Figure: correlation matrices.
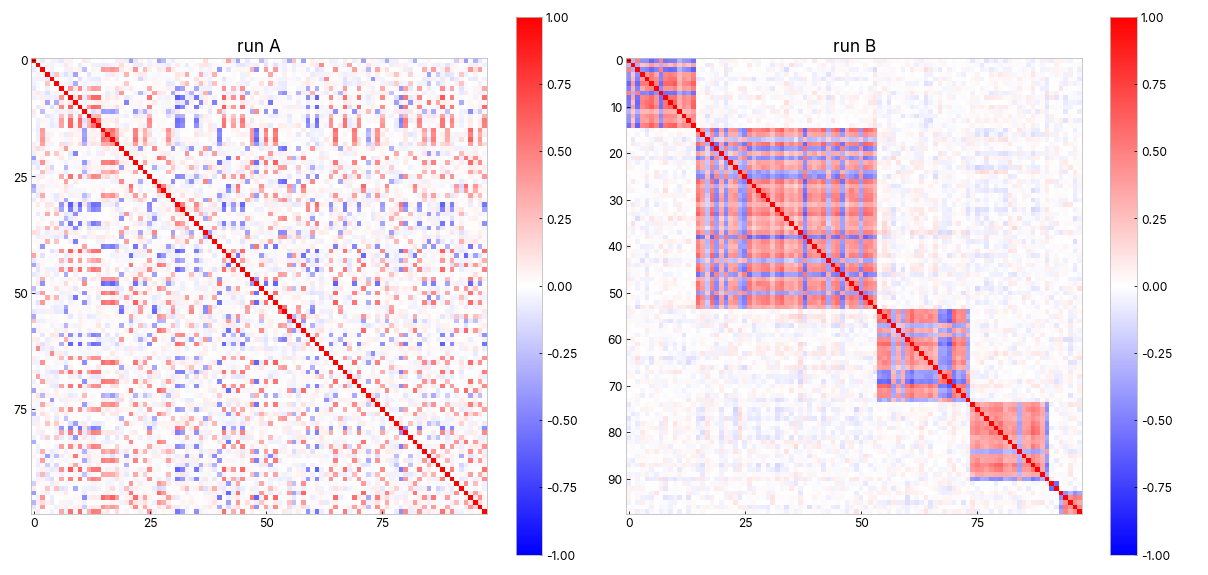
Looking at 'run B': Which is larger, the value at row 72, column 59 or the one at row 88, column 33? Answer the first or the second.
the second
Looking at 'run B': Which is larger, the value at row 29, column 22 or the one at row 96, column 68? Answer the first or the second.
the first
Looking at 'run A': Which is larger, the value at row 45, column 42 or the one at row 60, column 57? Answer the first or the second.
the first
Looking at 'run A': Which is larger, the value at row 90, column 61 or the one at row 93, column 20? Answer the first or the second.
the second
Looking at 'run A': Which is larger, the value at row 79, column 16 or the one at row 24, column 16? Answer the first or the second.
the second
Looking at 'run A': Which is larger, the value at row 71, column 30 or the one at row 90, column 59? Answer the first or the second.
the first
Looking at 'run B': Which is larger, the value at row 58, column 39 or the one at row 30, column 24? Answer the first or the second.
the first
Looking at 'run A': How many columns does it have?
98
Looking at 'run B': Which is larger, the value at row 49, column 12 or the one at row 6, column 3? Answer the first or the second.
the second
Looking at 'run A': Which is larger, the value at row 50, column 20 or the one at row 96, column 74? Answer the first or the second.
the second
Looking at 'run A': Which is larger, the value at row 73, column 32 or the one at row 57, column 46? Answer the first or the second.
the second
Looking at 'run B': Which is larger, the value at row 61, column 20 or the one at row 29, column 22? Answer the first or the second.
the second
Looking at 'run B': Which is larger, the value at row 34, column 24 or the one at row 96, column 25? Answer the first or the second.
the second
